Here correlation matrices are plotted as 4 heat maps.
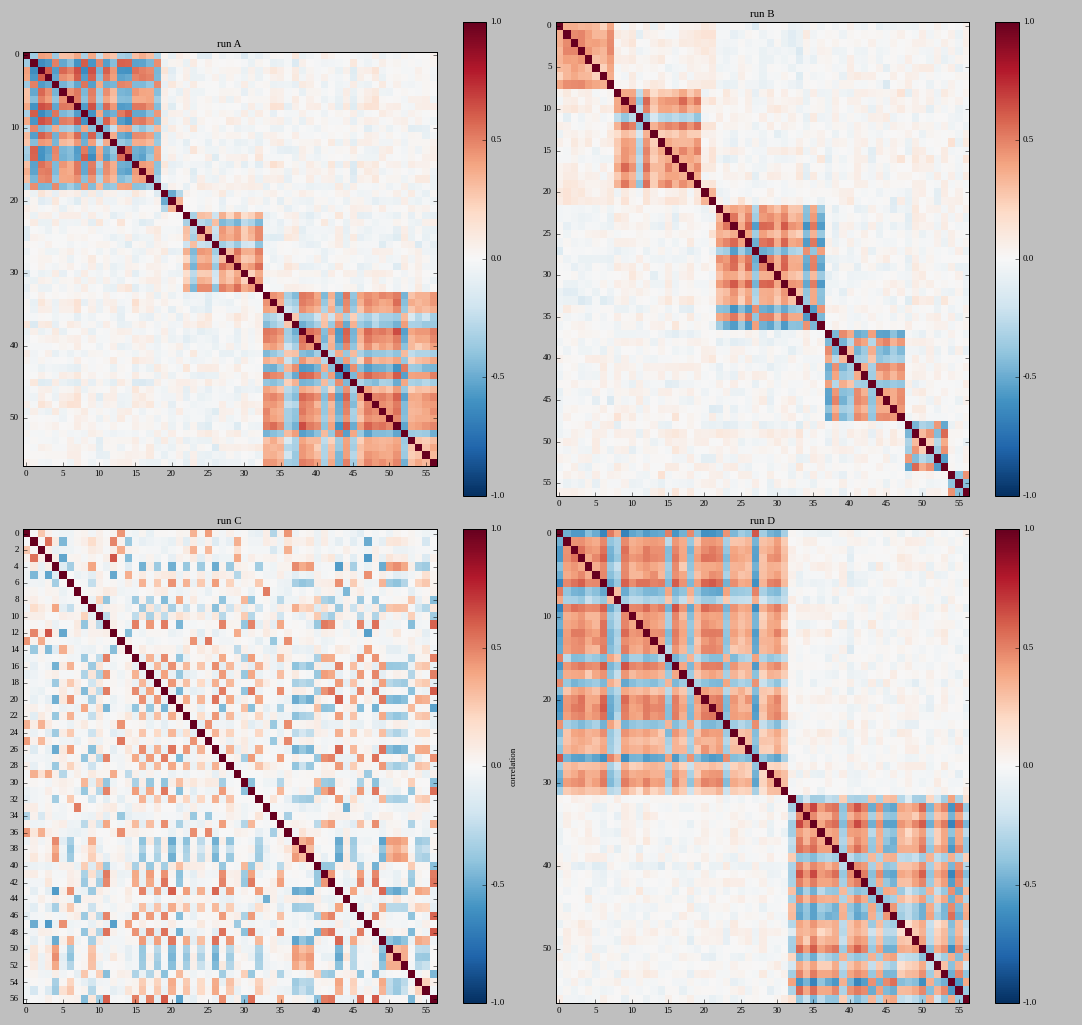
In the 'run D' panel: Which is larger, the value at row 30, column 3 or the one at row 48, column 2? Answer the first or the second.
the first
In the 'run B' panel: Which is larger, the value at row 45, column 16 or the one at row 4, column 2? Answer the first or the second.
the second
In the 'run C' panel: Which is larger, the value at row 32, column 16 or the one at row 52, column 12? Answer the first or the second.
the first
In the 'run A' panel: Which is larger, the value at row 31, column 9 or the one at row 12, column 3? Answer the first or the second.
the second
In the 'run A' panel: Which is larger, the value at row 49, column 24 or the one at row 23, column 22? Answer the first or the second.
the first
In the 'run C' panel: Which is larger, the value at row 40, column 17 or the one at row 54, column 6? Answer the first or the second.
the second
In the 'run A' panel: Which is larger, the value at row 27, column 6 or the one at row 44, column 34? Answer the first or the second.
the second
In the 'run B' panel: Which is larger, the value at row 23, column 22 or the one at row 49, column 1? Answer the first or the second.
the first
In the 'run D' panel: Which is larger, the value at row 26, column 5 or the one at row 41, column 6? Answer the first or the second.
the first
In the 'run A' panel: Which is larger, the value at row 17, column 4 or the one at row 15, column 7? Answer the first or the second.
the second
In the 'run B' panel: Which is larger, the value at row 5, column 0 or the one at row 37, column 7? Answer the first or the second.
the first
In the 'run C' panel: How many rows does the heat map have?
57
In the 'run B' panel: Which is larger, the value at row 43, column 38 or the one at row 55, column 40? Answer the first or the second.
the second
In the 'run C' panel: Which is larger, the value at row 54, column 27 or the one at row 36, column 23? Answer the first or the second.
the second
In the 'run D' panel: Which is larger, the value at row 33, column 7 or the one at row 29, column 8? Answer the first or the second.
the first
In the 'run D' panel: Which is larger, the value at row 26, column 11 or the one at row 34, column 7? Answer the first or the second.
the first
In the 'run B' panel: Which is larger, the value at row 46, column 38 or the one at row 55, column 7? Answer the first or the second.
the first
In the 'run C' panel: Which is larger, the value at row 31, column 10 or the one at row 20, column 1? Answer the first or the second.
the second
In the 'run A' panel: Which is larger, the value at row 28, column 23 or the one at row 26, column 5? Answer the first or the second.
the second
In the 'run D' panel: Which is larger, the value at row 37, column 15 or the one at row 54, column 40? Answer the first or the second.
the first
